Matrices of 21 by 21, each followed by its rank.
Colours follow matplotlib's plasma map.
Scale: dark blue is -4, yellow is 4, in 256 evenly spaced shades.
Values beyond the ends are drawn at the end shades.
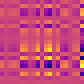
one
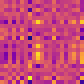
two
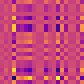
one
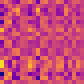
two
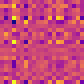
two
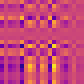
one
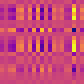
one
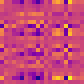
two
